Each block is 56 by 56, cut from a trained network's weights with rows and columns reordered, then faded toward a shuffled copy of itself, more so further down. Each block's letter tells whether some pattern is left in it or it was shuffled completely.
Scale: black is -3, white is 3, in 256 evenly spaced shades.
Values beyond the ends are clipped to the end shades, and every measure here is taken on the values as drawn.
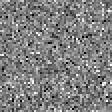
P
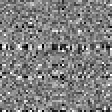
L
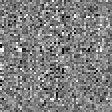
L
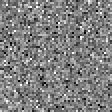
P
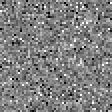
P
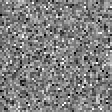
P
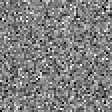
P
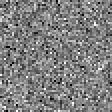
P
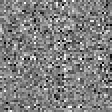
L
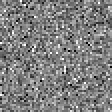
P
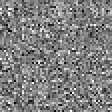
L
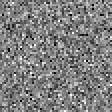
P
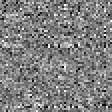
L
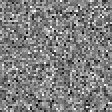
P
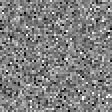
P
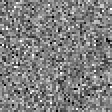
P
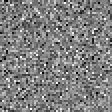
P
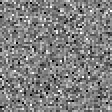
P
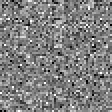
L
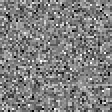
P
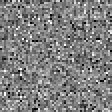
L
